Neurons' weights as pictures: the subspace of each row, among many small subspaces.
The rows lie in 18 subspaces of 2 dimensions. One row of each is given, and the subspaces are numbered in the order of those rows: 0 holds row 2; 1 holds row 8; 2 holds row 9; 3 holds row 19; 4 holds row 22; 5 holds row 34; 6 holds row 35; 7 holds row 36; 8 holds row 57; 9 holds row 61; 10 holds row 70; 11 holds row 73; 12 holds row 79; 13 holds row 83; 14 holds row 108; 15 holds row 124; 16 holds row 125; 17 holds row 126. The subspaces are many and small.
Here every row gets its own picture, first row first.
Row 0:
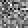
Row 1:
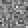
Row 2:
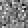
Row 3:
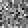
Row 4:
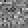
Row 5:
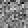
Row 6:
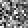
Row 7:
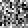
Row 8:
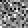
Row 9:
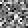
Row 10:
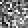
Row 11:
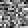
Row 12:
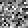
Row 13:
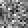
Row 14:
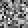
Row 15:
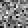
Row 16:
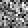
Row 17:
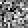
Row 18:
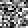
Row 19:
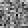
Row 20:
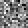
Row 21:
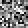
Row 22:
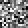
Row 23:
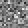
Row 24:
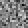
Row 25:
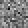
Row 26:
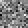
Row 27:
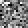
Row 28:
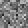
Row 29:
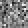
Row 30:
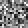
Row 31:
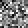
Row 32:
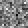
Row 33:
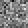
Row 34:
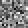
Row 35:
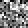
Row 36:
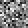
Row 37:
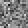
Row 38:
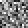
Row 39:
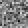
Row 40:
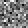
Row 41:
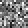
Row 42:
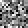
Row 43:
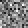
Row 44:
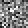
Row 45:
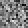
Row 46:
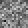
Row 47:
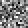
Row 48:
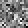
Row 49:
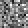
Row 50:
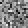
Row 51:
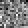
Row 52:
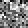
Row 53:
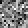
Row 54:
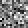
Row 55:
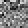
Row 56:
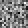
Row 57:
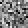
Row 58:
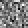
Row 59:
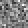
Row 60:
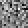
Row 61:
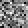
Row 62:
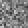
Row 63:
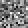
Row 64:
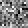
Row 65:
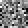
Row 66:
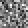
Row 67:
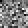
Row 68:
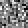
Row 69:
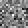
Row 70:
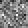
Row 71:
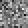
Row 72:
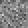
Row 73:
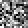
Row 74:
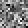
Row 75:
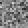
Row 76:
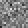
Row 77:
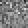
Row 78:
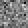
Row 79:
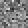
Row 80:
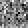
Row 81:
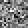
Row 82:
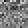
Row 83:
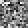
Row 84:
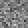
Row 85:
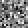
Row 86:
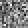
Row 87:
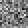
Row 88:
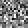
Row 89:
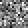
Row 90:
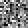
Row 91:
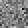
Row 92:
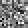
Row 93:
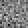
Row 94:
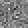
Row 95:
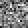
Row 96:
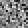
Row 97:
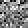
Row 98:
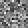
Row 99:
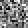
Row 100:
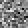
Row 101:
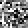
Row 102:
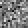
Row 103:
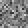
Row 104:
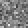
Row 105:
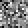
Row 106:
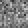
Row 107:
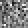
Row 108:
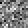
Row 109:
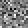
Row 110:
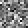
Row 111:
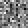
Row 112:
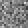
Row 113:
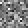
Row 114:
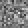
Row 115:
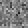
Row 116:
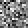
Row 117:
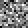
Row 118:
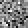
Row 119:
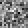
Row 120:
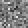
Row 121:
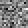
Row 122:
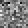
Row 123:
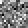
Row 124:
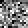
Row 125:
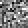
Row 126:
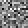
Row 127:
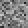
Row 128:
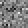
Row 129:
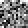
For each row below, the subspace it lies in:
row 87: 13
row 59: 0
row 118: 8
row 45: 17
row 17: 7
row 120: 9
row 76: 1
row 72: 10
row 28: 10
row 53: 10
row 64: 14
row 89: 6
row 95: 16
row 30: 4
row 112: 9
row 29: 0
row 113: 2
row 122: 13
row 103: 2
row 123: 10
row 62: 11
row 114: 4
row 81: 4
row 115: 14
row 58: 1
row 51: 3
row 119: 7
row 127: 9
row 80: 7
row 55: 6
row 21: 5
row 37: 4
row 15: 11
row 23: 4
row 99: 0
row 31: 2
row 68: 0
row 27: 13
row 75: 16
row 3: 13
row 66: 17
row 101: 12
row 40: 16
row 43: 1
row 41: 6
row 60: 17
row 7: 14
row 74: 15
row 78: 7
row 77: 8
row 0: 17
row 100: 12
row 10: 8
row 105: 13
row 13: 15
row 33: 7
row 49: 12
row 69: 15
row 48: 15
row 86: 0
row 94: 9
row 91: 15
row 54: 5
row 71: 13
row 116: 7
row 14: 4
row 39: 16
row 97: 6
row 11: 3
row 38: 1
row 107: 0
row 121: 3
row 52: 6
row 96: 17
